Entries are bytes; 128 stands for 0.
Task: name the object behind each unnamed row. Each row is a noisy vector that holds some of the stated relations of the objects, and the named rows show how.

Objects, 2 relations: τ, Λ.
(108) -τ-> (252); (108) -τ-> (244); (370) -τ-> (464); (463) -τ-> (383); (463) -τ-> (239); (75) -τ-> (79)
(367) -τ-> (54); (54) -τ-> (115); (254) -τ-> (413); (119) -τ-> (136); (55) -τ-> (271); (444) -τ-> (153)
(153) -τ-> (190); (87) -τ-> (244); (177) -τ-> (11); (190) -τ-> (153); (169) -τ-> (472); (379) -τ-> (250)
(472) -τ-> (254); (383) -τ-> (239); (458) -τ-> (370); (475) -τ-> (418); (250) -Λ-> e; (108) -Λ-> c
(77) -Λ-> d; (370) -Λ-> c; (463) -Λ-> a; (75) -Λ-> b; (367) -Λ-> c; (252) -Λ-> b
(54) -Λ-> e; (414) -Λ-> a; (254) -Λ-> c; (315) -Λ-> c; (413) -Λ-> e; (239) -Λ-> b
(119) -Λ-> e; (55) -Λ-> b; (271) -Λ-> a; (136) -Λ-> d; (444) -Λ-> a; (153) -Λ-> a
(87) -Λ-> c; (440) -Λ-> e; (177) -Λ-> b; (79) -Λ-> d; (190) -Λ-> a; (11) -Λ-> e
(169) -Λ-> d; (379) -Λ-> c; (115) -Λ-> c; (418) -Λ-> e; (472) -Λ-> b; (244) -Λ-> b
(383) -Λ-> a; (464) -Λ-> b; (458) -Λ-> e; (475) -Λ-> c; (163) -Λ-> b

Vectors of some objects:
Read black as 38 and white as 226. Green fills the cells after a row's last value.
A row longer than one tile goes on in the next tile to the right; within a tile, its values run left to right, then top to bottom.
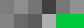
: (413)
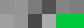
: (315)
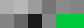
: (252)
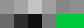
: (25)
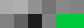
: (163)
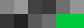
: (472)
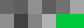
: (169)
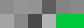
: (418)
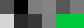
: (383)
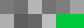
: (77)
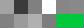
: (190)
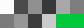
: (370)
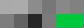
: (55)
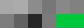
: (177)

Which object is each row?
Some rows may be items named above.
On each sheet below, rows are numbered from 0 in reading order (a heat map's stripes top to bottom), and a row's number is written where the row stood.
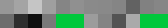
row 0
(25)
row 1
(119)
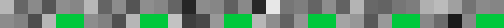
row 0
(458)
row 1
(458)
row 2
(463)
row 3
(54)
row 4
(367)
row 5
(244)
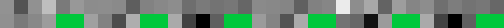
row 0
(444)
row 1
(440)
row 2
(239)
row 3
(119)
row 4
(464)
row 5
(239)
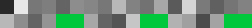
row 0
(54)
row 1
(271)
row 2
(115)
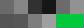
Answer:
(254)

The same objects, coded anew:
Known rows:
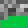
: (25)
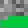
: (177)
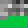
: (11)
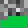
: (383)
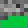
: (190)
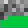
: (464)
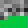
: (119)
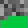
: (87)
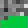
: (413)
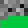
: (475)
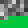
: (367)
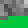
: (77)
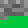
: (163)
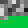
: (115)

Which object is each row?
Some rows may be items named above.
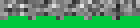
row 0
(54)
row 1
(271)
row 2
(271)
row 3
(239)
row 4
(169)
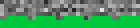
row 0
(315)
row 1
(414)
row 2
(458)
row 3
(414)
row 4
(440)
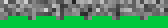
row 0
(239)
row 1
(414)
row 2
(254)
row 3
(464)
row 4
(472)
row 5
(370)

